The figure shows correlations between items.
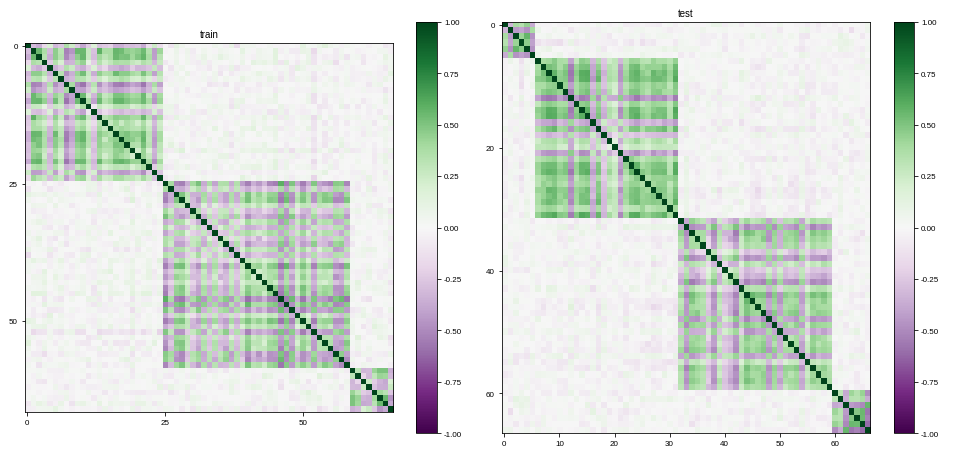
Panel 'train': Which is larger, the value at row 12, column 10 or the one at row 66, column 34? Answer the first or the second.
the second
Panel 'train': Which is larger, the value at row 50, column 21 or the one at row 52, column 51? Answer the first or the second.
the first
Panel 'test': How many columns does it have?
67
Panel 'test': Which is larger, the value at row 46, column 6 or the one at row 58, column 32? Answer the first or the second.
the second
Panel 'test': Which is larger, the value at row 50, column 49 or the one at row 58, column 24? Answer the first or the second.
the second
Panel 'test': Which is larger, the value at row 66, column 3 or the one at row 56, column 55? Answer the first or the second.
the second
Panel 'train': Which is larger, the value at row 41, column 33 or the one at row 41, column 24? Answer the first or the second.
the second
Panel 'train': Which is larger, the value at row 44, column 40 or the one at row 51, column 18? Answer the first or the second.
the first
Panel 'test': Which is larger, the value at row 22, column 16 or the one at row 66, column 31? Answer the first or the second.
the second
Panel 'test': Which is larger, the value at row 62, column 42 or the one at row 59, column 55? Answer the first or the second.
the second
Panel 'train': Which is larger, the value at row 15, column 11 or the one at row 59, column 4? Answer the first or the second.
the first
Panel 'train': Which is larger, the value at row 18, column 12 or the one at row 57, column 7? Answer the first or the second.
the second
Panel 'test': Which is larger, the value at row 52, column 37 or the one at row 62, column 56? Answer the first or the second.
the second
